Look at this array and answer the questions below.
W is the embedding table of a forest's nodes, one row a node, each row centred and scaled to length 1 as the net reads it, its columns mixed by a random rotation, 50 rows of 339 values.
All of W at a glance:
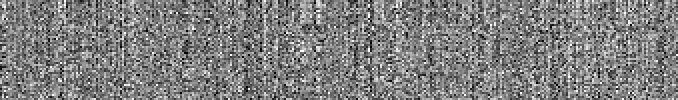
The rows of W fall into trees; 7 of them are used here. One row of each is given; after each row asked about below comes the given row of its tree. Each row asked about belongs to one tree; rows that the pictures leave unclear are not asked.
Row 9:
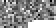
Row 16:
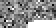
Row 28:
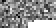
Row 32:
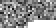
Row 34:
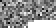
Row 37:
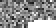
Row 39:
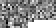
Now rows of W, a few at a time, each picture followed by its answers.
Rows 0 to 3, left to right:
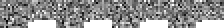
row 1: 39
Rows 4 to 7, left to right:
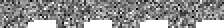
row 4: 16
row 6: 37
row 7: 39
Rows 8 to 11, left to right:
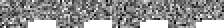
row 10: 39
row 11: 39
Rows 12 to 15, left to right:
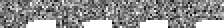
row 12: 16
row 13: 34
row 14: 34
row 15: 28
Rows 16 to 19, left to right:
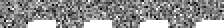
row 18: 16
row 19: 32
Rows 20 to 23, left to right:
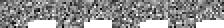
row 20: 28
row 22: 28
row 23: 39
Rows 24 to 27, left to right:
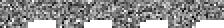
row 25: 39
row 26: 28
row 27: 32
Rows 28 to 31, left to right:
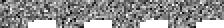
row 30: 37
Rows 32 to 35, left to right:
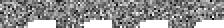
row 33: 28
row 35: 16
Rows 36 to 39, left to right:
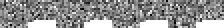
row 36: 9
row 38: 9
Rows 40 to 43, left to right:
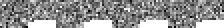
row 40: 39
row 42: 16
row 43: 39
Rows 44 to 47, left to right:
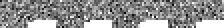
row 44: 37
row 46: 16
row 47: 34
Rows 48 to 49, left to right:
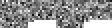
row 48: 9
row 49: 16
